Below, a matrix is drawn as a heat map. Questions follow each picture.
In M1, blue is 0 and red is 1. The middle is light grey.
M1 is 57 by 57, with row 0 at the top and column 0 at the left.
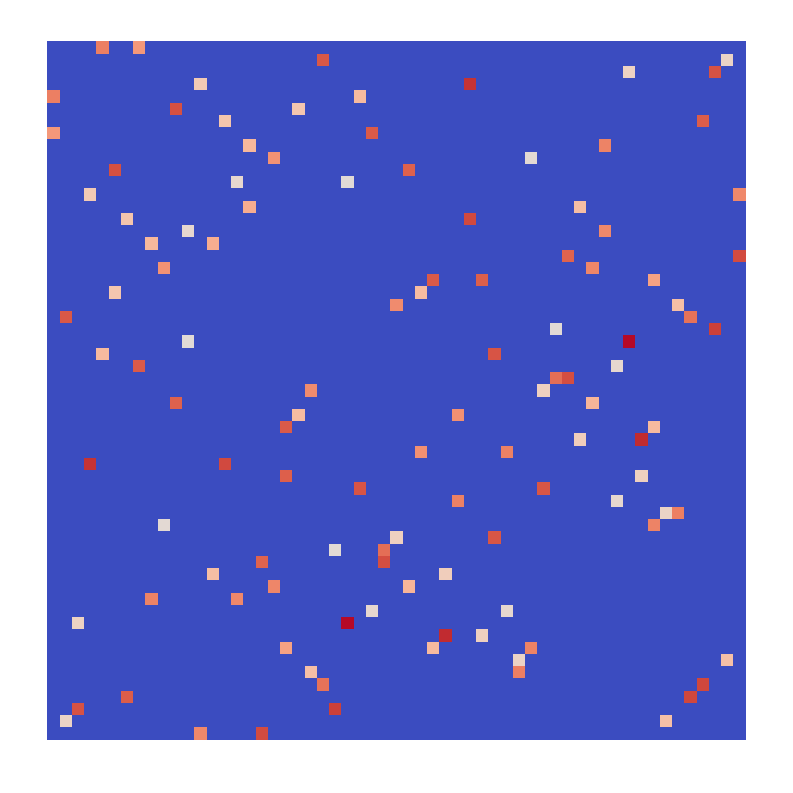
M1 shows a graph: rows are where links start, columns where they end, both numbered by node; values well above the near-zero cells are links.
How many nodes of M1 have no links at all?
0
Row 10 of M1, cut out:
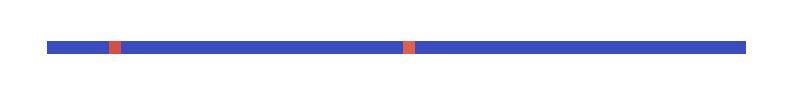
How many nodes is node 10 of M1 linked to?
2
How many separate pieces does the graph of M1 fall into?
1
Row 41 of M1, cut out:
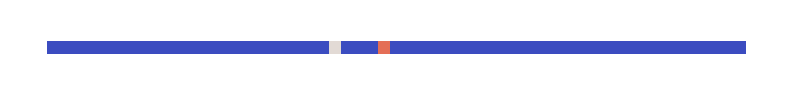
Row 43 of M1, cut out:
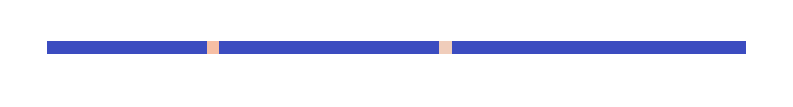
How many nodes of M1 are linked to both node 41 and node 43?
0
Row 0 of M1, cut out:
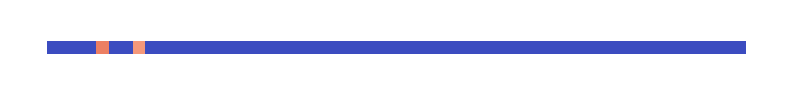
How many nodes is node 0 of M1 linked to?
2
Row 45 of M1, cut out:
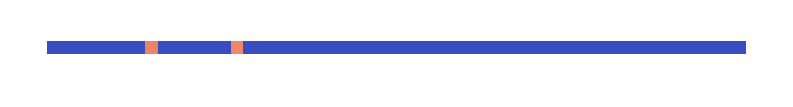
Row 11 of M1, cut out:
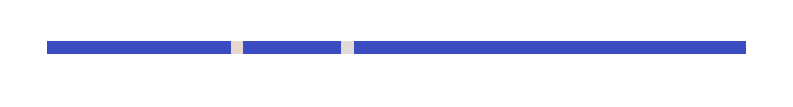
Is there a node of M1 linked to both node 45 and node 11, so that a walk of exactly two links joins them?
yes
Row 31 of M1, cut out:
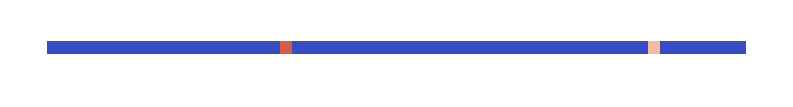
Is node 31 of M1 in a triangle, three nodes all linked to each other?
yes
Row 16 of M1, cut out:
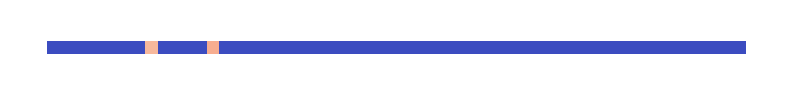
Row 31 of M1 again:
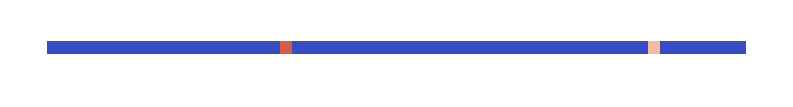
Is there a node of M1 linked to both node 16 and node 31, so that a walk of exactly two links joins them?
no
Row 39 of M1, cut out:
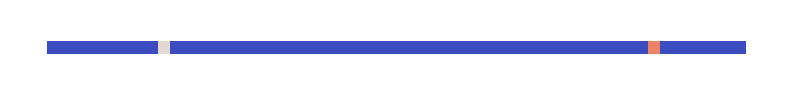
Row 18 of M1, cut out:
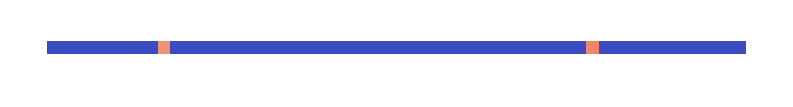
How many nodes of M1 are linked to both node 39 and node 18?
1
